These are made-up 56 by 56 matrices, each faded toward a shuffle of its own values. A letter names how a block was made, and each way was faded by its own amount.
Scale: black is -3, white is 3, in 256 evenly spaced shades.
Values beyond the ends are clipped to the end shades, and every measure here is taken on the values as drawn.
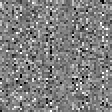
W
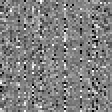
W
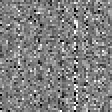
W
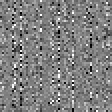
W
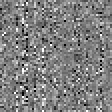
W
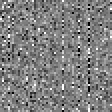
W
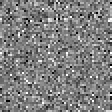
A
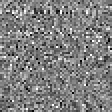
A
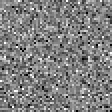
A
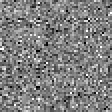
A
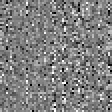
W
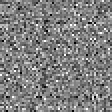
A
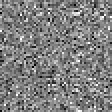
A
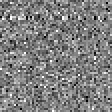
A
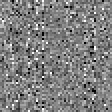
W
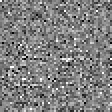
A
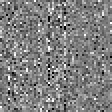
W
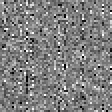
W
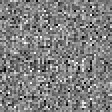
A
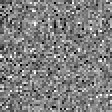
A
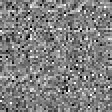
A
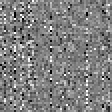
W
